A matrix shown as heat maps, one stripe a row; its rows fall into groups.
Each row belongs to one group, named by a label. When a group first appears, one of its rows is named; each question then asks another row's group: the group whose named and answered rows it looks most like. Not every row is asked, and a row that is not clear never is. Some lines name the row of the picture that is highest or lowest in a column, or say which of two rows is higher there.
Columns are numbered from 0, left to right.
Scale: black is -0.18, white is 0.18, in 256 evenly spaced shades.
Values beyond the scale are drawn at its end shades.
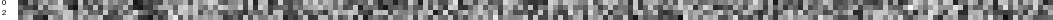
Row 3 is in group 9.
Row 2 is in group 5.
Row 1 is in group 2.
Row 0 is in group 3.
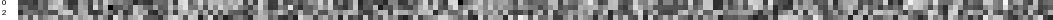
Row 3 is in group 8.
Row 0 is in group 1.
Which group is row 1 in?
1
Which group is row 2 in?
5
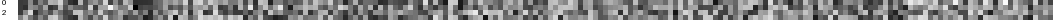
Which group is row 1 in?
3
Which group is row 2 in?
9
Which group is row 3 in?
1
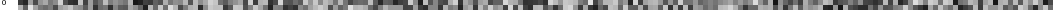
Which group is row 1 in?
8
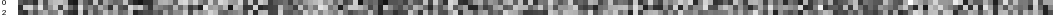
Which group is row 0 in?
2
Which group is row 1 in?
8
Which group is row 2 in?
3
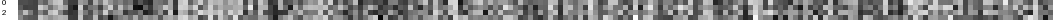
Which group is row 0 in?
1
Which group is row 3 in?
2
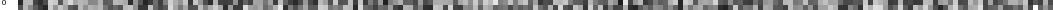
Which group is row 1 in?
9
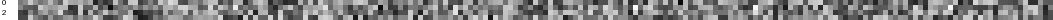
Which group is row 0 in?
8
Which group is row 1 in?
2
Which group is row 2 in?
3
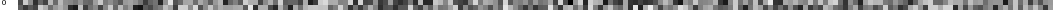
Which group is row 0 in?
9
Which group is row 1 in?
2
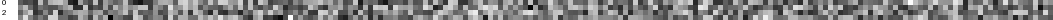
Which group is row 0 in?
2
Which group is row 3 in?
1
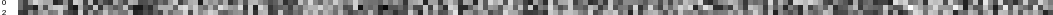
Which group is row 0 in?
8
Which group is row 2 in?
3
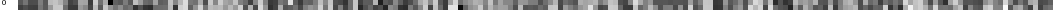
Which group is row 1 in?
1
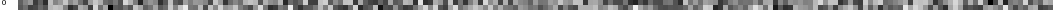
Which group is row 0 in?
9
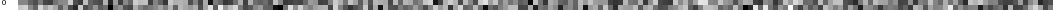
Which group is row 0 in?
5
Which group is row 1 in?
2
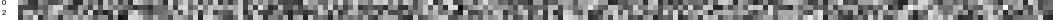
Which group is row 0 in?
5
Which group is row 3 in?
8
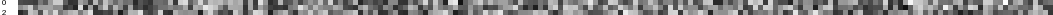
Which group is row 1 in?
3
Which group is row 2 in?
8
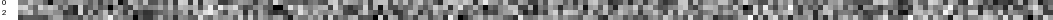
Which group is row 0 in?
5
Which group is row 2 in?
3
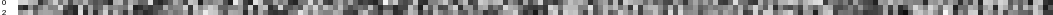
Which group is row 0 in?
8
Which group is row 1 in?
3
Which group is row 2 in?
3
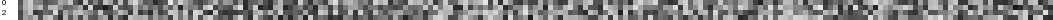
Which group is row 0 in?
5
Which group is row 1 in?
8
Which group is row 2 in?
9
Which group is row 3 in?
8
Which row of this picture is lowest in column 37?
2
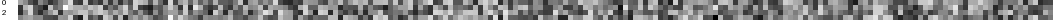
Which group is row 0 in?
5
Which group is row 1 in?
9
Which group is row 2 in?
9
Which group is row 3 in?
5
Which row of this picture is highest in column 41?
3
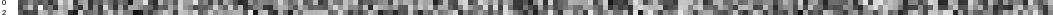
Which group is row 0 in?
5
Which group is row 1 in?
5
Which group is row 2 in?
2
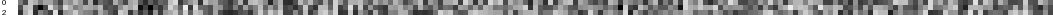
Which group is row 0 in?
8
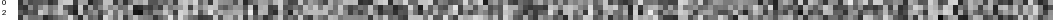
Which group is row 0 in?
5
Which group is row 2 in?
2
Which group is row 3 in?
5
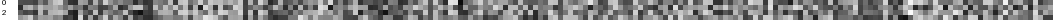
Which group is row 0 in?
1
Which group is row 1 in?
8
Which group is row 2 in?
2
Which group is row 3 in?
3
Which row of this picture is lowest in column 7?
3
